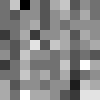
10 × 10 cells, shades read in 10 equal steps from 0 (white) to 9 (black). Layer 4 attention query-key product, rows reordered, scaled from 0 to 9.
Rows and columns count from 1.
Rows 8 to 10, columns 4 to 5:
4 3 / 4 5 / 3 3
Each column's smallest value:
3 2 0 1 3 2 2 4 0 1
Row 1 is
5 2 9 4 6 3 2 6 4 5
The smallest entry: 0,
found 2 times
